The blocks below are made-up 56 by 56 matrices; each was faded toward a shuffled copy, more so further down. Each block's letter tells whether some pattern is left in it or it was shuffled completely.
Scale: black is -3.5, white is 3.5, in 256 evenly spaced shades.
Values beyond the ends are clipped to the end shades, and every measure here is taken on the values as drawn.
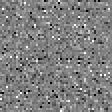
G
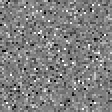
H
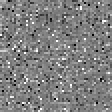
G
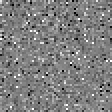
G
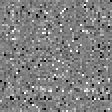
G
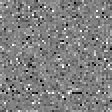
G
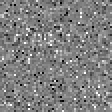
G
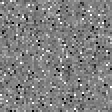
H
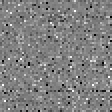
G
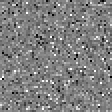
H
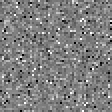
G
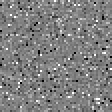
H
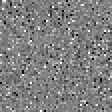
H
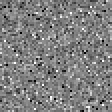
H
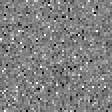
H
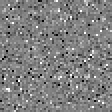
G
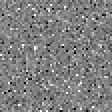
H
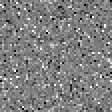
H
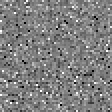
G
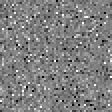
G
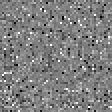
G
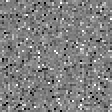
H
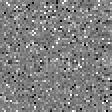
G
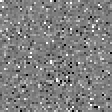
G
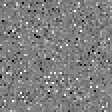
H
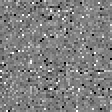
G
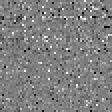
G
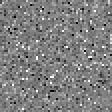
H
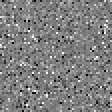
H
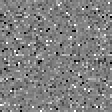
G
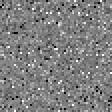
H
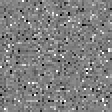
G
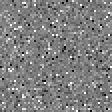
H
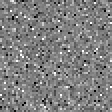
G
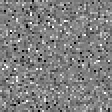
H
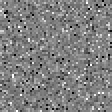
H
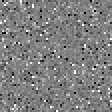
H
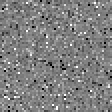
H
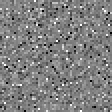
G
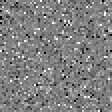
H
